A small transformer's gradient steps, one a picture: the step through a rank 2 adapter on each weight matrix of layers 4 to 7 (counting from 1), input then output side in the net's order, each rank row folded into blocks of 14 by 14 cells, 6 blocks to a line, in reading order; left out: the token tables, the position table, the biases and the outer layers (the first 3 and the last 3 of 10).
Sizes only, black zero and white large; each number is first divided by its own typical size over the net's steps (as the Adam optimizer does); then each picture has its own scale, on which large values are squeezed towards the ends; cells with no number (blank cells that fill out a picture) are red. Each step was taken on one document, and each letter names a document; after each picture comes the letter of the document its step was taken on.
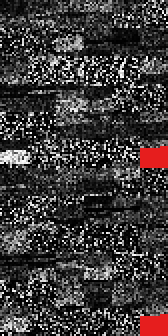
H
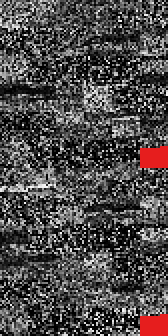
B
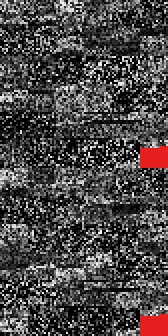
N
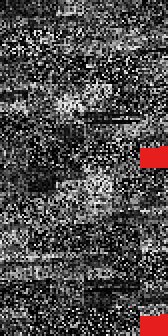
N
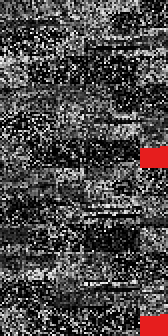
B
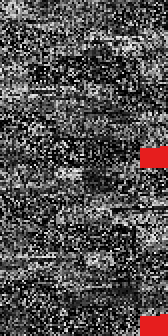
B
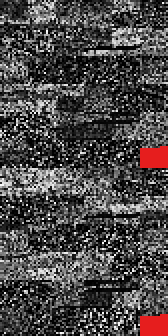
B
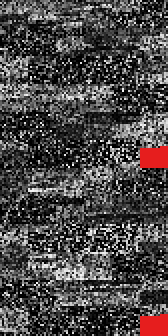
N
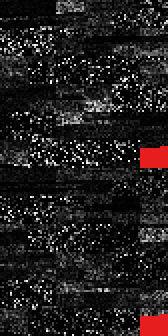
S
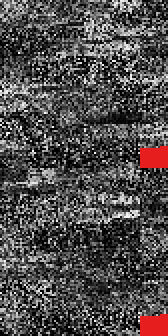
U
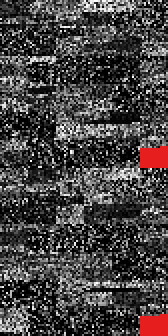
S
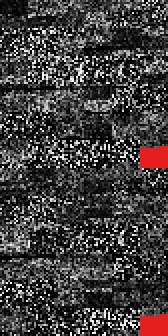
H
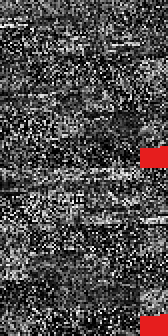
U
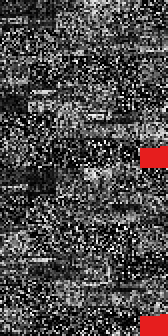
U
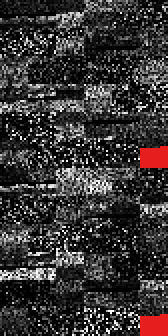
S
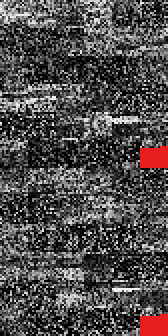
N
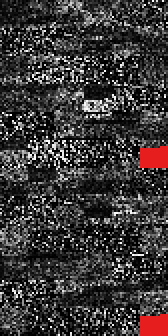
H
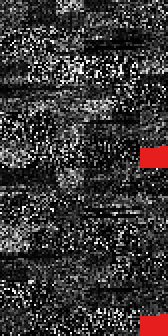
H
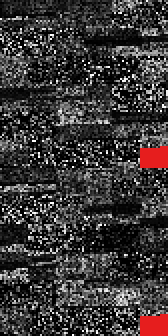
S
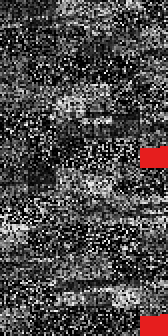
N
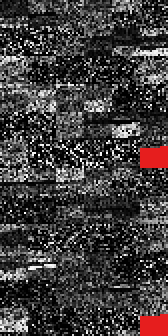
S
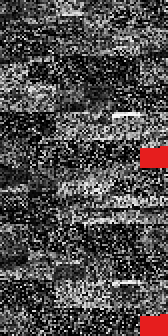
B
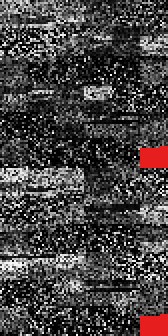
B
